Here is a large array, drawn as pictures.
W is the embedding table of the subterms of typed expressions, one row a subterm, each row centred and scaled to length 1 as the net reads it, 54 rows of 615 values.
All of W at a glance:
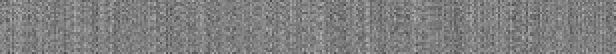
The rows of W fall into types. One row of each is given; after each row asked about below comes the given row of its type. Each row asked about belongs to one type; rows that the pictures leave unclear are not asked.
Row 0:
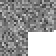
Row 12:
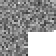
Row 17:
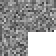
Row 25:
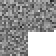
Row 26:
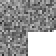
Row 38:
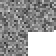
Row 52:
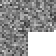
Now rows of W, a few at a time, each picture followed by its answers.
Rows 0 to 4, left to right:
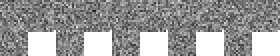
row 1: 0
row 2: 17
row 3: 25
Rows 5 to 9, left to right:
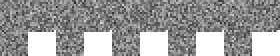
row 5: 12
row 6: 26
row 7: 0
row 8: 52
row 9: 26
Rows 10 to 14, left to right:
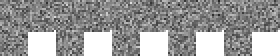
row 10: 38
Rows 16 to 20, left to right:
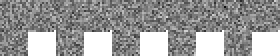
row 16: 25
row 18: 38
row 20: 12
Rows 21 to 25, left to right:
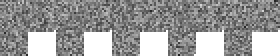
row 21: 0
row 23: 17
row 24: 17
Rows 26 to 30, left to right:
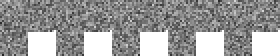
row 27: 12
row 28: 0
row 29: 26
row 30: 25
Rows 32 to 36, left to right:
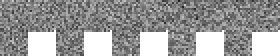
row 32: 25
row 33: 25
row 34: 52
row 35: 38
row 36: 38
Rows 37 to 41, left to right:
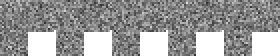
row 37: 25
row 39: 12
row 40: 12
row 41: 17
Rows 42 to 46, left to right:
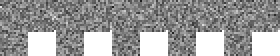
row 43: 52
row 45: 52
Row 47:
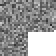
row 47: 25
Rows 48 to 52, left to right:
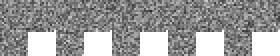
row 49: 38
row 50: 17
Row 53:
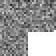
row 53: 38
